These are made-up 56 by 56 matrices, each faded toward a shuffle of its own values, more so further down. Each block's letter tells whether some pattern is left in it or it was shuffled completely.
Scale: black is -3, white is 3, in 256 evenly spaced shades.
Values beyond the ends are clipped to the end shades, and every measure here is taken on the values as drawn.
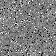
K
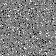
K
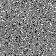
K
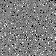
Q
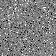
K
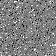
K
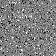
Q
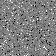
K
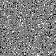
Q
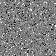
K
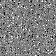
Q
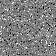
K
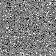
Q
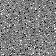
K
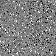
K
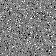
K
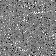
K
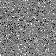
Q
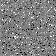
K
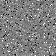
K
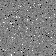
K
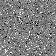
Q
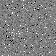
K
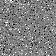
K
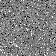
K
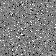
K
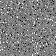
Q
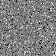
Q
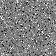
K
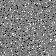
K
